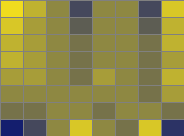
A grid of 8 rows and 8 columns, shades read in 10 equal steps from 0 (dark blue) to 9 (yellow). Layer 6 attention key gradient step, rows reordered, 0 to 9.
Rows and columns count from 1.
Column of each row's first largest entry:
1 1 1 1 8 8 3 4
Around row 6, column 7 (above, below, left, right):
4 5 5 6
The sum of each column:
46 42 40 35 40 39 34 46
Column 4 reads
2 3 4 4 4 5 5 8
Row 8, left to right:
0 2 5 8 5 4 8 1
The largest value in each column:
9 7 5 8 6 5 8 8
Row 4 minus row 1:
-2 -1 0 2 0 0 2 -2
